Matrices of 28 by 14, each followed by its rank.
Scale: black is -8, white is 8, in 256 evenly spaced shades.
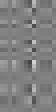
one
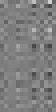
two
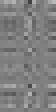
two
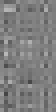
two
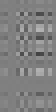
one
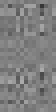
two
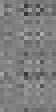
two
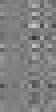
two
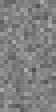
full rank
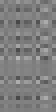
one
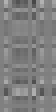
one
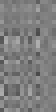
two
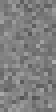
full rank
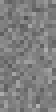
full rank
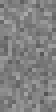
full rank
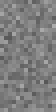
full rank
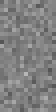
full rank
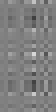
one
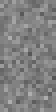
full rank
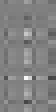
one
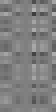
one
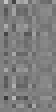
two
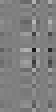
one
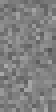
full rank
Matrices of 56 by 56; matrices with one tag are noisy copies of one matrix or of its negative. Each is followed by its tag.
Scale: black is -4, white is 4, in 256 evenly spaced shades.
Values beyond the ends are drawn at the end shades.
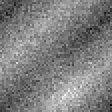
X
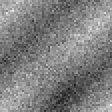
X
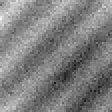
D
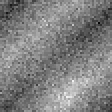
X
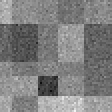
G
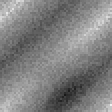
X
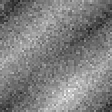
X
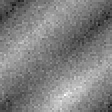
X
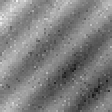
D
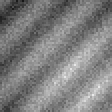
D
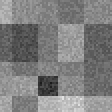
G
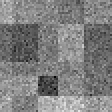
G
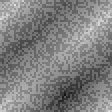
X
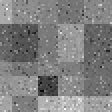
G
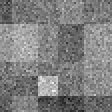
G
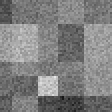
G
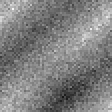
X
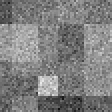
G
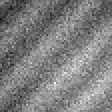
D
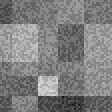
G
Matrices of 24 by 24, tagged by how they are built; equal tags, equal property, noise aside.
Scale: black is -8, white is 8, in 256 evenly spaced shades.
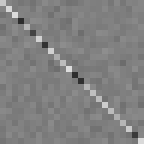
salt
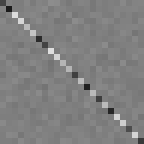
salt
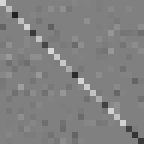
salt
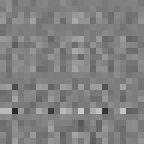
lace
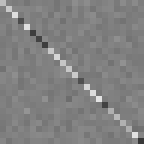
salt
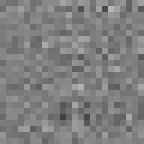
lace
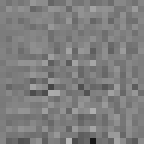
lace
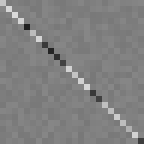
salt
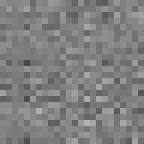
lace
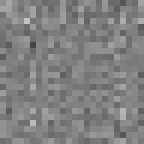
lace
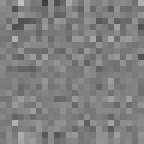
lace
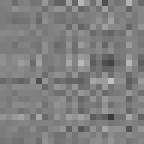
lace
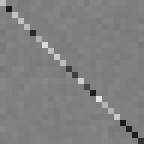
salt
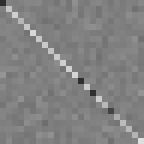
salt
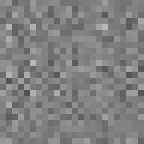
lace
